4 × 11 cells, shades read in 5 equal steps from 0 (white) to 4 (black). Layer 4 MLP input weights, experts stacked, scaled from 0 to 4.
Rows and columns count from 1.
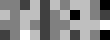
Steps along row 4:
down down up up down down up down up up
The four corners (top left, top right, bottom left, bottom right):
2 4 3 4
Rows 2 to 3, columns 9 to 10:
1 2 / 1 1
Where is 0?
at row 3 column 11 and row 4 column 3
